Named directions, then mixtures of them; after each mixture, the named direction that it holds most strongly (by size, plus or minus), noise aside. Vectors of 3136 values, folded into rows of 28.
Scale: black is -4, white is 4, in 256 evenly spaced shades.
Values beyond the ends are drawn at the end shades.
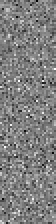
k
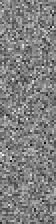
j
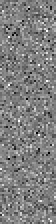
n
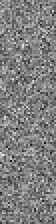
j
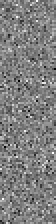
k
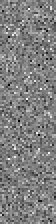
n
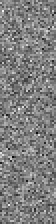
j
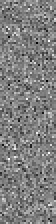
n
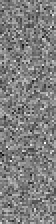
j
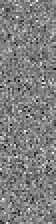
k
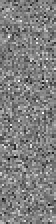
k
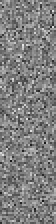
j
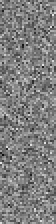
j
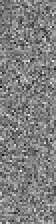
j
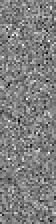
n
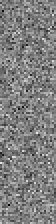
j
